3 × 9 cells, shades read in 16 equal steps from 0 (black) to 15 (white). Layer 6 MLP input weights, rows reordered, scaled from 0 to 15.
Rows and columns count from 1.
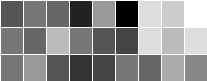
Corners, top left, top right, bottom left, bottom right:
5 15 7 8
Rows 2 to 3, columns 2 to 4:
6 11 7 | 9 5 3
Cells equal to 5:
3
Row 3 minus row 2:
0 3 -6 -4 -1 3 -7 -1 -5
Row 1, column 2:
7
